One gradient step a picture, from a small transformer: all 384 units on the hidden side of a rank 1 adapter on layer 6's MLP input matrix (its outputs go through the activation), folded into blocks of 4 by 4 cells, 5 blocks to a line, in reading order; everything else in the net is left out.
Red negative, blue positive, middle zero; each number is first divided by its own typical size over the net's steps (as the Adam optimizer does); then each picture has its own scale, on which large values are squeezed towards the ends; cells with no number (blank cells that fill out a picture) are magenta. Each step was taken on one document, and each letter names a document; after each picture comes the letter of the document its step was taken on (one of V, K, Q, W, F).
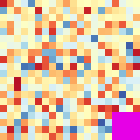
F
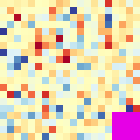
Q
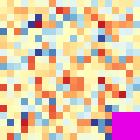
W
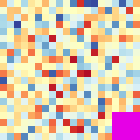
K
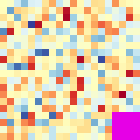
W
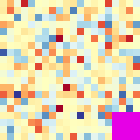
Q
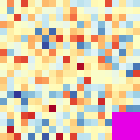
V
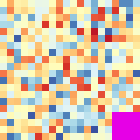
K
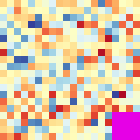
W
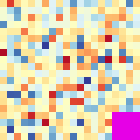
V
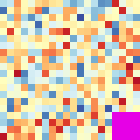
F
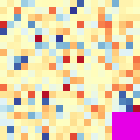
Q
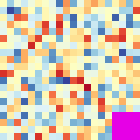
K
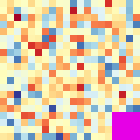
V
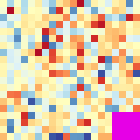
V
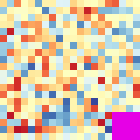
F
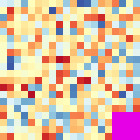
K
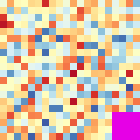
V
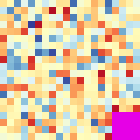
W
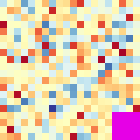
V
